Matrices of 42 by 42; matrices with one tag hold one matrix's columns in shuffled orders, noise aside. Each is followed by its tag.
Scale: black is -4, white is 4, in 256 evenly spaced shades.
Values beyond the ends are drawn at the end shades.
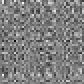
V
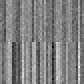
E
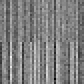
E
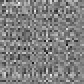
V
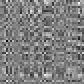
V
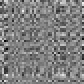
V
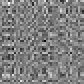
V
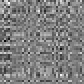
V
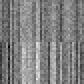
E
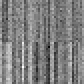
E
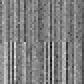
E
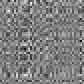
V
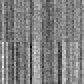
E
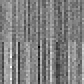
E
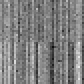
E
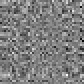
V
